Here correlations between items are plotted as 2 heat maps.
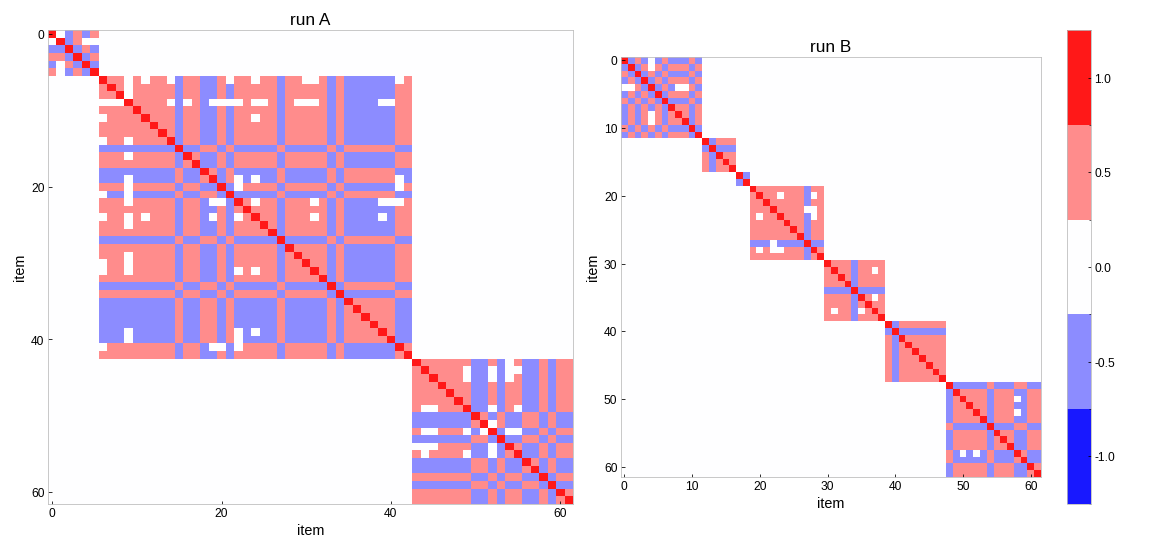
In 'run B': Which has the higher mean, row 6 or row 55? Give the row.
55
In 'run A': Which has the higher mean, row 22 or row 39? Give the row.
22
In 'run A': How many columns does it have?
62
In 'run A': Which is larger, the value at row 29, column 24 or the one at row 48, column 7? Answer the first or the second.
the first
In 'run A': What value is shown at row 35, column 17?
-0.5
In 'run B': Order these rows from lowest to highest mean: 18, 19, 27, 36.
27, 18, 36, 19
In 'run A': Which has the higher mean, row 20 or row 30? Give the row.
30
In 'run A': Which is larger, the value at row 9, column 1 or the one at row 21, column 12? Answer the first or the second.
the first
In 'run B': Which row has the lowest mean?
27
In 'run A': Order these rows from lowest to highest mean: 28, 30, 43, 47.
43, 47, 30, 28
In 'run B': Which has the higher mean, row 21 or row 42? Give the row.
21
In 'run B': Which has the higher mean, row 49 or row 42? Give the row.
42
